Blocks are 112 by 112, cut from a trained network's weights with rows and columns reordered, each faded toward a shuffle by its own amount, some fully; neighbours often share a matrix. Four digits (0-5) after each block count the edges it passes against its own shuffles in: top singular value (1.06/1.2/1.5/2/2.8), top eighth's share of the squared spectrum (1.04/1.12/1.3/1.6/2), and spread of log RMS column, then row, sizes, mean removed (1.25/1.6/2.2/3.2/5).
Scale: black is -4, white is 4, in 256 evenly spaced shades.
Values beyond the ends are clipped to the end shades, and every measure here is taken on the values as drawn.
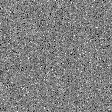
0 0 0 0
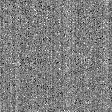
3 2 0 2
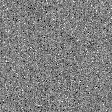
1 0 0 0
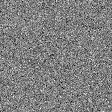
0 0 0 0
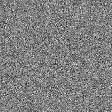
3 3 0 1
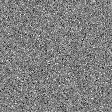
0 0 0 0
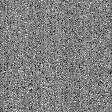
2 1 0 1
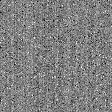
3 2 0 1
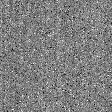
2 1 0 0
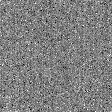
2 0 0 0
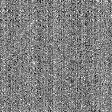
4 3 0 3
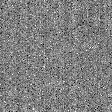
2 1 0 0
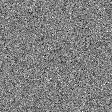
0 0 0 0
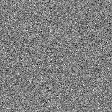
2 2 1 0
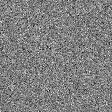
1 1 0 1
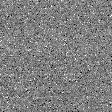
1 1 0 0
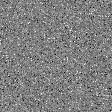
0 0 0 0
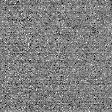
3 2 2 0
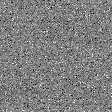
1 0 0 0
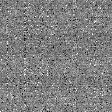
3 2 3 0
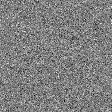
1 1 0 0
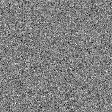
2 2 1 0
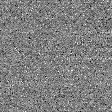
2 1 1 0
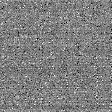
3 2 2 0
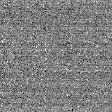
3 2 2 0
